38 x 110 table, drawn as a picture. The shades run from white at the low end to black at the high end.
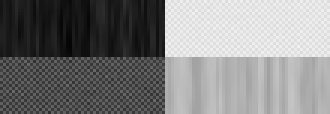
It is made of 2 by 2 panels. Panel 1,1: very high, streaked downward, faint in contrast. Panel 1,2: very low, checkered, faint in contrast. Panel 2,1: high, checkered. Panel 2,2: low, streaked downward, faint in contrast.
